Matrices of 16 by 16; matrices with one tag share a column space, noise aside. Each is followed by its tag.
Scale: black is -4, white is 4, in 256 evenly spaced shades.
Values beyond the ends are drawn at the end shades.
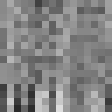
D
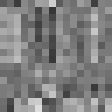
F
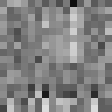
F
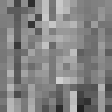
D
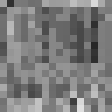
F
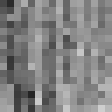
D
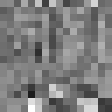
F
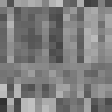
F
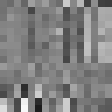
F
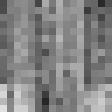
D
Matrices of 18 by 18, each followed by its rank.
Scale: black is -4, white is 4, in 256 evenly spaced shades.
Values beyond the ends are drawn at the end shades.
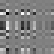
one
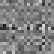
three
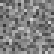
full rank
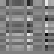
one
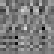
three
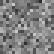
full rank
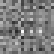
three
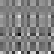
one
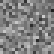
full rank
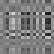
one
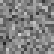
full rank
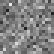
full rank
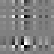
one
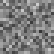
full rank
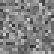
full rank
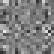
three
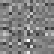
three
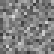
full rank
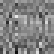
three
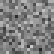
full rank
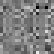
three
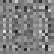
three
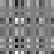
one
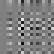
one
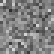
full rank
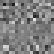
three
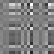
one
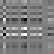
one
